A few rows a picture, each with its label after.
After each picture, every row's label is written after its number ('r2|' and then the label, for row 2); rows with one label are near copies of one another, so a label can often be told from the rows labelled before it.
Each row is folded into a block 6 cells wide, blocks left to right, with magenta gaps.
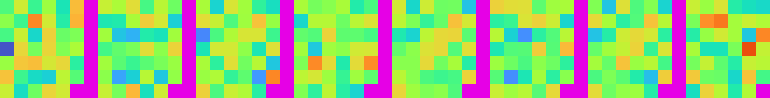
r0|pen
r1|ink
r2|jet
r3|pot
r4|jet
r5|ink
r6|jet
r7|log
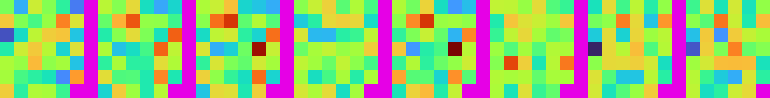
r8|jet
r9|log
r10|log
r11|ink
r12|log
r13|pot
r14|pen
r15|pen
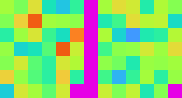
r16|log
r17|ink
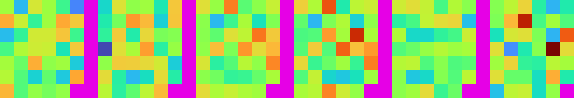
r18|jet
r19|pen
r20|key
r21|key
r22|ink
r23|log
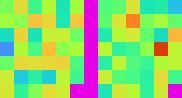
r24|pen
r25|log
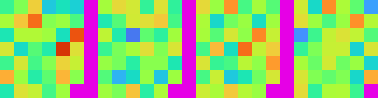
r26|log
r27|ink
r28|key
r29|jet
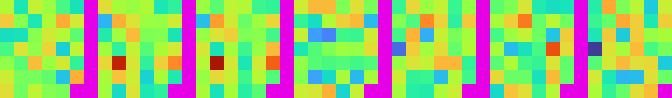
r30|jet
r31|pot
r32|pot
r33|ink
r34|pen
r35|log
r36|pen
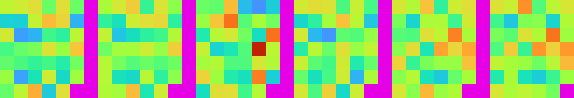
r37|ink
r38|ink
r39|log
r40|ink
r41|key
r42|key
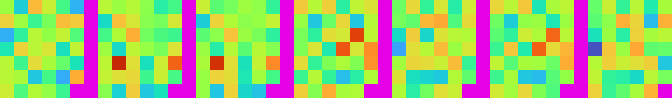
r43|jet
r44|pot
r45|pot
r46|key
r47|pen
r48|key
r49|pen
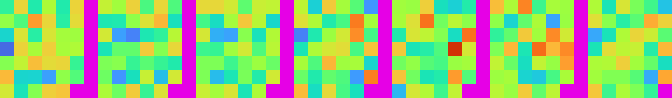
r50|pen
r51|ink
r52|ink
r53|jet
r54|log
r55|key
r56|jet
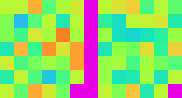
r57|key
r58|ink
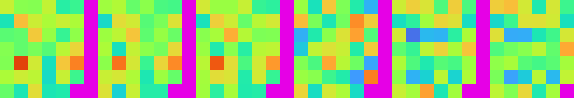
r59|pot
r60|pot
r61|pot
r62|jet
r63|ink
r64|ink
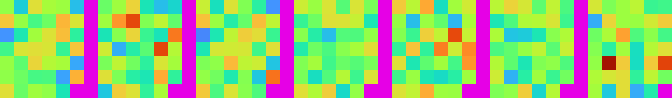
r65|jet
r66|log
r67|jet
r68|ink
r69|key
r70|ink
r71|pot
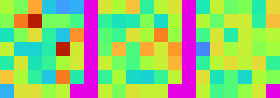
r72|log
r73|key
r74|pen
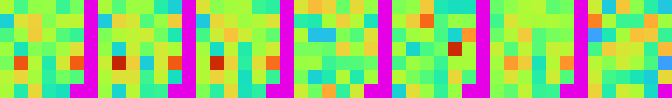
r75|pot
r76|pot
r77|pot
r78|ink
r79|log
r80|pot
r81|jet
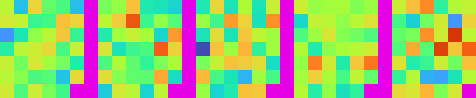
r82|jet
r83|log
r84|pen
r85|pot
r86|key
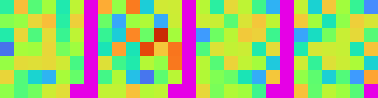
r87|pen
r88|key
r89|jet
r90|jet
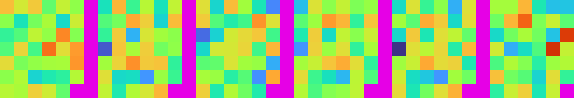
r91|key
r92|pen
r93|jet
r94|pen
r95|pen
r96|log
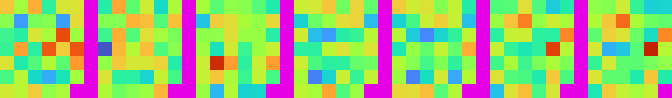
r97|key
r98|pen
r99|pot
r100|ink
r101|ink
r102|log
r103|log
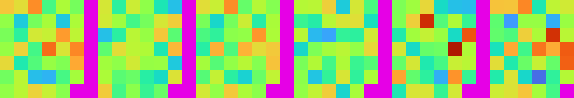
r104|key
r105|jet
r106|key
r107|ink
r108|log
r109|key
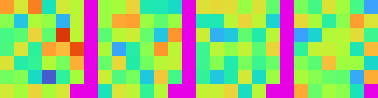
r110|key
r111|log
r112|ink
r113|jet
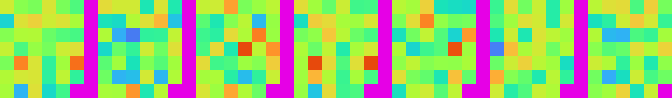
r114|pot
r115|ink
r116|key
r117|pot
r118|log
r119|pen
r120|ink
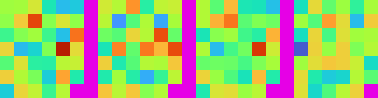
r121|log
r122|key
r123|log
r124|pen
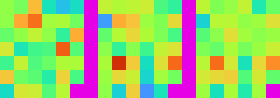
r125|log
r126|pot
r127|pot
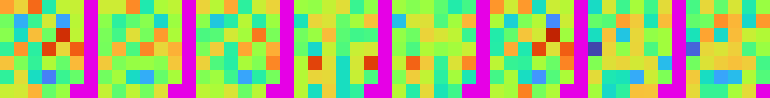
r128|key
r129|key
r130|key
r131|pot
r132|pot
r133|key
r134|pen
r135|pen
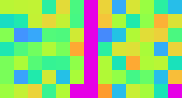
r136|ink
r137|jet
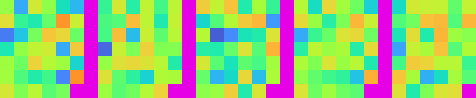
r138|jet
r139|pen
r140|ink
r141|jet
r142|pen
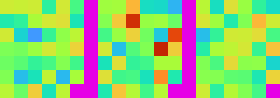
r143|ink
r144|log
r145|jet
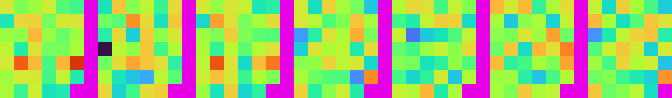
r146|pot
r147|pen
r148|pot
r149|jet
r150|ink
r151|key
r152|jet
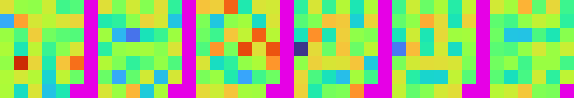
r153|pot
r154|ink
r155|key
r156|pen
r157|pen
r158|ink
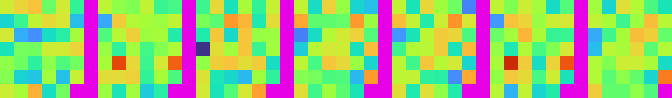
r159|ink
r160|pot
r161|pen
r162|jet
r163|jet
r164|pot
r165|jet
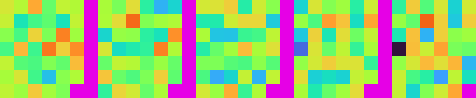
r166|key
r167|log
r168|ink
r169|pen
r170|pen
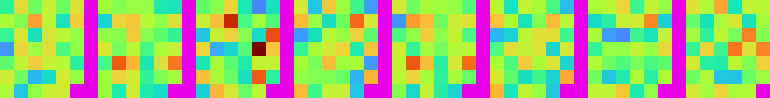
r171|pen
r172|pot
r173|log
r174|jet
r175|pot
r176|jet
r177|ink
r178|key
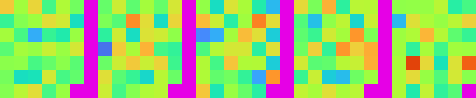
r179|ink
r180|pen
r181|jet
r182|key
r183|pot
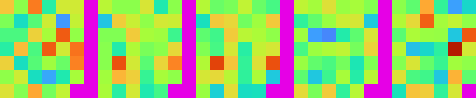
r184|key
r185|pot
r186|pot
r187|ink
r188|log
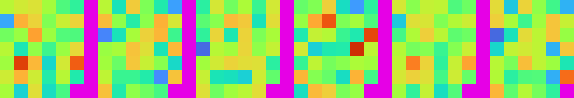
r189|pot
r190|jet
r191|pen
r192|log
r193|pot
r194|jet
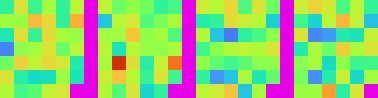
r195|pen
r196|pot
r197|ink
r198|ink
